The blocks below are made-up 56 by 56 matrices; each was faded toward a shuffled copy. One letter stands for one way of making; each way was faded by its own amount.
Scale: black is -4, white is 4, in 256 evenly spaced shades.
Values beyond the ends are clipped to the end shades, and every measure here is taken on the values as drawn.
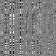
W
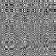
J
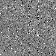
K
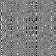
W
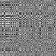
J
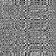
J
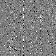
K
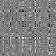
W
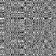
J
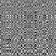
J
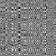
W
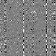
W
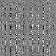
W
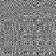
J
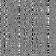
W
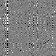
W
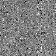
K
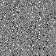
K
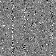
K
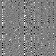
W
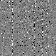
K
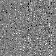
K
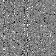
K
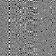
W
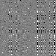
W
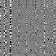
W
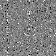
K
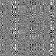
W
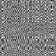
J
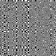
W
